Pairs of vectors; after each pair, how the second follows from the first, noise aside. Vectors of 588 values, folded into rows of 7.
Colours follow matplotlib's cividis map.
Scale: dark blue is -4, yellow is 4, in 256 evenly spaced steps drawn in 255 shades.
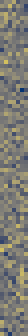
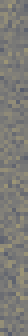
shrunk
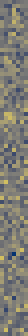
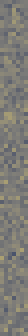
shrunk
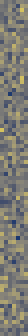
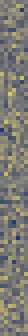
sign-scrambled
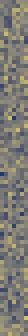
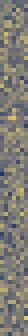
sign-scrambled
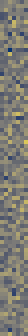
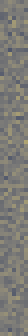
shrunk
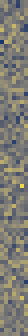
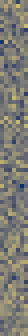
sign-scrambled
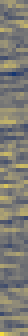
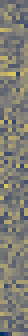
sign-scrambled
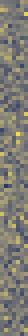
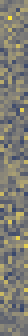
shuffled
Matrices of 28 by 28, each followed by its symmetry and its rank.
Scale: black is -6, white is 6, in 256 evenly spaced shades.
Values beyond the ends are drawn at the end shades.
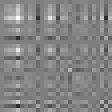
symmetric, rank two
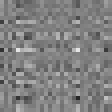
neither, rank three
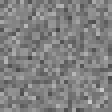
symmetric, full rank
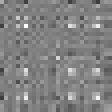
symmetric, rank three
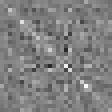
symmetric, rank five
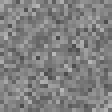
symmetric, full rank
